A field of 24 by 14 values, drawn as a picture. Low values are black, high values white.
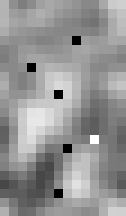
The bottom middle is the roughest part. No row or column stands out. The halves do not mirror each other. The top right is the smoothest part. Six lone cells stand out: one far higher and five far lower than their neighbours.
